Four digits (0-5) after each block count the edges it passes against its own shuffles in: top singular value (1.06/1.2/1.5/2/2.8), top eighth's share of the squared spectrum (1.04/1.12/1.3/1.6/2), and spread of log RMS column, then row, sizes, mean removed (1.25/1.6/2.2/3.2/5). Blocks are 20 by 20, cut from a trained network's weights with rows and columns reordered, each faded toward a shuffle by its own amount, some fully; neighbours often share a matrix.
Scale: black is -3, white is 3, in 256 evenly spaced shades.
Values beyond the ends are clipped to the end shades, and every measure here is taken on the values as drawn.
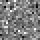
0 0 0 0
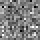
1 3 0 1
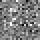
1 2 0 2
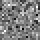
1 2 0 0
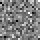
0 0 0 0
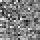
2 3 0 0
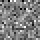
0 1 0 0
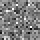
0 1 0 1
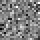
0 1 0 0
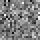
1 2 0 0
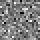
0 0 0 0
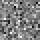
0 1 1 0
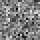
0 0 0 0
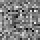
2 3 0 1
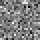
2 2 0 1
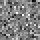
0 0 0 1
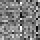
3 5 2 0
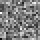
0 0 0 0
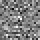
1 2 0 0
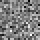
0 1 0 0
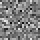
2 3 1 1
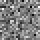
2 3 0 1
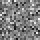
1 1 1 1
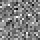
1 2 0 0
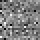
1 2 2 0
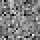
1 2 0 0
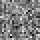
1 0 0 0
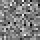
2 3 1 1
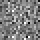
2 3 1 2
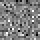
0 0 0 1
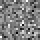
1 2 1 0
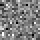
1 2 0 1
